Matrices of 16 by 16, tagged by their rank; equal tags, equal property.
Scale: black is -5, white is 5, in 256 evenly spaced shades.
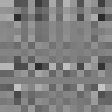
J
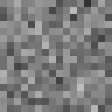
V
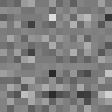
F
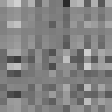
J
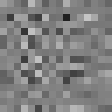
F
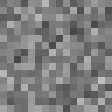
V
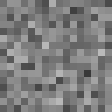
V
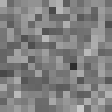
V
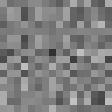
F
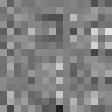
F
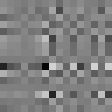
J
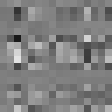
J
